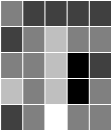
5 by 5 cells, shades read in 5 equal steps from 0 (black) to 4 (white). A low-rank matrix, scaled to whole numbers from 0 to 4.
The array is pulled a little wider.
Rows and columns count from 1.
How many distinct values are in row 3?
4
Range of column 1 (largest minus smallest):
2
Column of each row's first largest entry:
1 3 3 1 3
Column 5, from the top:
1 2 1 2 2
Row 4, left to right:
3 2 3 0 2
